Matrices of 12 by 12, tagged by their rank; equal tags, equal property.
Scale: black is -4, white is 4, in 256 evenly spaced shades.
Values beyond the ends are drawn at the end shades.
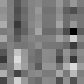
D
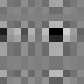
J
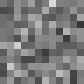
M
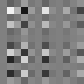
J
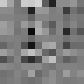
D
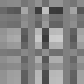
J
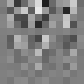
D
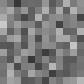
M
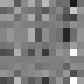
D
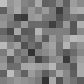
M
